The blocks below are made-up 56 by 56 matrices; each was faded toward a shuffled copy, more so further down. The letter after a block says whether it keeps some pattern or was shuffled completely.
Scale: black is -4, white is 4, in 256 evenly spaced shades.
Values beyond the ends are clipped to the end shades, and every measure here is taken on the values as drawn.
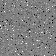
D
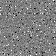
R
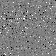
R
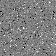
D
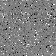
R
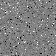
D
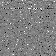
R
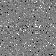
R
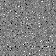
R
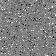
D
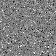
D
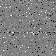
R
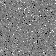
D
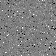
D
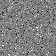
D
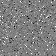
D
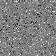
R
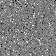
D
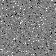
D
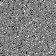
D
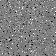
D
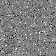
R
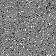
D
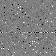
R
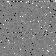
R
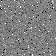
D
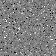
D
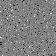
D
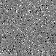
R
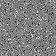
D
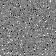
D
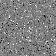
R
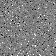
D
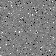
D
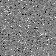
R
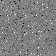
D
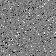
D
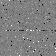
R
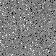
D
